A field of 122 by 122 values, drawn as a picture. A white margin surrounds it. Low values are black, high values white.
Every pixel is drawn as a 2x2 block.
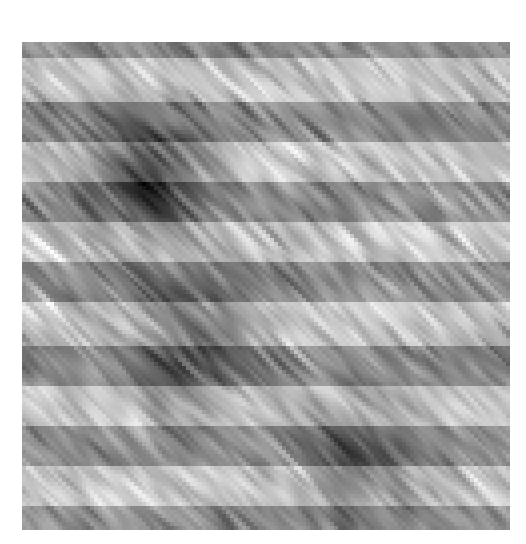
Stripes running across repeat 6 times from top to bottom. The ninth with the lowest average is the top left. There are three dips. There is no overall slope.
